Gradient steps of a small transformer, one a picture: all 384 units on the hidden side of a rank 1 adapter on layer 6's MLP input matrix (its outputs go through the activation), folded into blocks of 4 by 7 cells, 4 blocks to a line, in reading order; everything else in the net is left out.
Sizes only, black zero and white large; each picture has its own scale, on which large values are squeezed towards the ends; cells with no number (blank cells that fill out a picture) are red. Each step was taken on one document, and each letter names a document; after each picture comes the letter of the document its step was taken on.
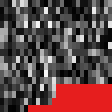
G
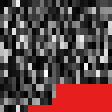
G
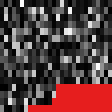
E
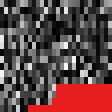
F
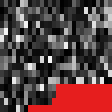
F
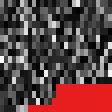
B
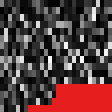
F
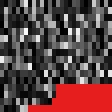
B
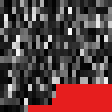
E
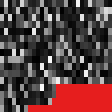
F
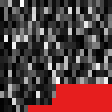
E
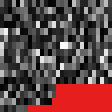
G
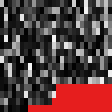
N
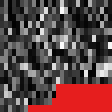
B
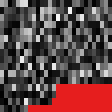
B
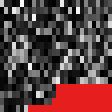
E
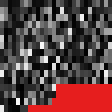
B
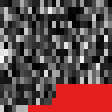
G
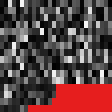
E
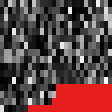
N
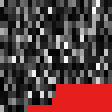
E
